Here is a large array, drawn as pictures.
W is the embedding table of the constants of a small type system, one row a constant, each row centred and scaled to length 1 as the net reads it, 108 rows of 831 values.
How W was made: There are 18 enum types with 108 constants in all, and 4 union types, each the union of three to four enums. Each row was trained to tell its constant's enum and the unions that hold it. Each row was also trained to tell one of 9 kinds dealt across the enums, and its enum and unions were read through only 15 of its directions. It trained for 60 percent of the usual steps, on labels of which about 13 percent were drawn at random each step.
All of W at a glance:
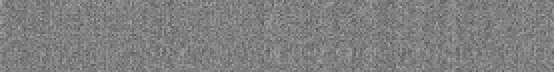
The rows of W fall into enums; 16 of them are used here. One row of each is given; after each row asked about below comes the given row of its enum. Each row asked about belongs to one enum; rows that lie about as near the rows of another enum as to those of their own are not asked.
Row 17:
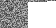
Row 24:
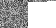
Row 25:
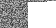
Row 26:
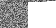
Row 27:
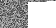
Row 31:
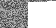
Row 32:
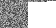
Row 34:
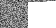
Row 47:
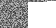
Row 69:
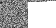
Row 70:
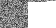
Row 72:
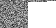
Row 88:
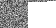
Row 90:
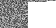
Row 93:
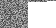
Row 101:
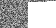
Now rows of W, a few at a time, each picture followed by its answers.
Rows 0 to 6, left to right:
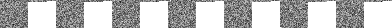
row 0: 25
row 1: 72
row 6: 69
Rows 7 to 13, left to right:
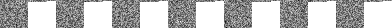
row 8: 34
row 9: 72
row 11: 70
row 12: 24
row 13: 34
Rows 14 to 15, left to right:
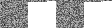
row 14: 25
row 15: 47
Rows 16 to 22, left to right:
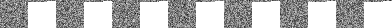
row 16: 24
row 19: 69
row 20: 47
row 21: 34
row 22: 31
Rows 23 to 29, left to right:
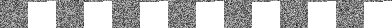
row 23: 90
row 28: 31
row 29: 93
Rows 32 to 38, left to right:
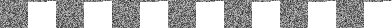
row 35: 26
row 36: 69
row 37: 34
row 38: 32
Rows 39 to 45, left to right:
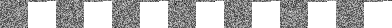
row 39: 88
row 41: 25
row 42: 47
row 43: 26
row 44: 70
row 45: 26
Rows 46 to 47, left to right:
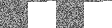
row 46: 27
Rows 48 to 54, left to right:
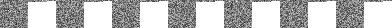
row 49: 25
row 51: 32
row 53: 72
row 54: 93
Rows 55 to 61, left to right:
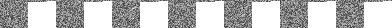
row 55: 25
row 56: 69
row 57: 88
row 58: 47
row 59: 90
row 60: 24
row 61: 47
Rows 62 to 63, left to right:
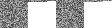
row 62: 25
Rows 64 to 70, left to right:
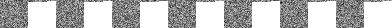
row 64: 24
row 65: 32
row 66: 26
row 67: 70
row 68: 26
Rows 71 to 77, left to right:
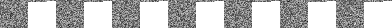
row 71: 34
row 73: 27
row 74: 26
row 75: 25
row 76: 93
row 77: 72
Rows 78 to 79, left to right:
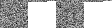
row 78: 27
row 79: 93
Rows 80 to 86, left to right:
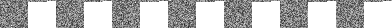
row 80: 90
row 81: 34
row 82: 88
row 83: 27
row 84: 69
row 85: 27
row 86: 88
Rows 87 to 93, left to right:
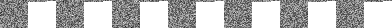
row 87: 47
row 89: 72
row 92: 47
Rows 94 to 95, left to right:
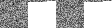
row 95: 88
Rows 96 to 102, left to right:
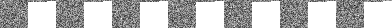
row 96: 24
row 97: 88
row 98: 72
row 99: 24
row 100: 69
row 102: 70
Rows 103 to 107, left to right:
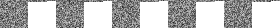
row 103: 31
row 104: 72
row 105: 69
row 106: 26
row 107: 32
